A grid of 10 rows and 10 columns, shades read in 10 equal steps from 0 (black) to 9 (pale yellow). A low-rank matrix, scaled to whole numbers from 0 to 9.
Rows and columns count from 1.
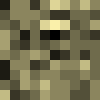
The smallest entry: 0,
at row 4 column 6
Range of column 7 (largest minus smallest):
6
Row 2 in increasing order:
2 2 3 3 4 4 4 5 5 5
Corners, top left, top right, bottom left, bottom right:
1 5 7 5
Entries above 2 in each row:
8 8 10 5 9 7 8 9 10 9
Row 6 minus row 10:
-2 2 2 2 -1 -4 -3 1 -1 -1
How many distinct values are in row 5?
5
